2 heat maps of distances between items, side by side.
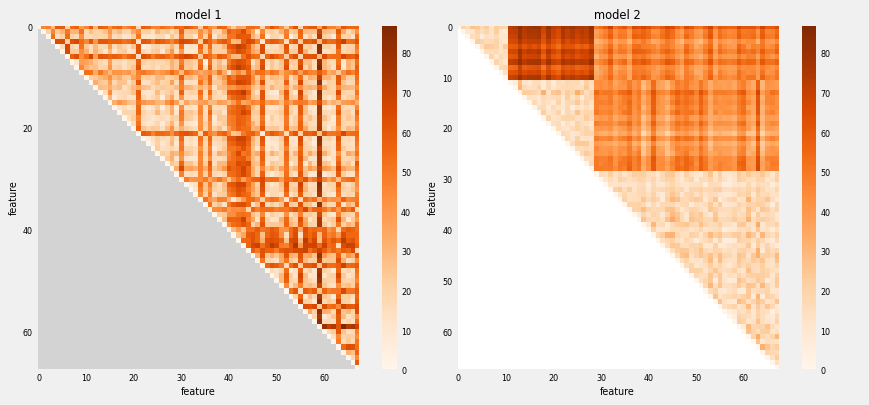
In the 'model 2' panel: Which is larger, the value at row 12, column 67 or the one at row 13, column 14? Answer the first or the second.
the first
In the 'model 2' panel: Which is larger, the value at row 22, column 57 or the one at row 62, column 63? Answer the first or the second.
the first
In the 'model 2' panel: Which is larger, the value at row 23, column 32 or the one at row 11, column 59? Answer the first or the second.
the second
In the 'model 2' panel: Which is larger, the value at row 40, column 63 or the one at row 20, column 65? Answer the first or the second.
the second
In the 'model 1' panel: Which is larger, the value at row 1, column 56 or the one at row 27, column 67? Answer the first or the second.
the second
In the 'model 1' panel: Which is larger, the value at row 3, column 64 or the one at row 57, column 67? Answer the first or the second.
the first
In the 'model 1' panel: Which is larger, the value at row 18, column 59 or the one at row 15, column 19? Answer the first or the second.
the first
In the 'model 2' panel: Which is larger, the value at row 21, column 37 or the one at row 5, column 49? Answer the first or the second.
the second
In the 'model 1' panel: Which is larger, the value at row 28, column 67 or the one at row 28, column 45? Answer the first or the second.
the first
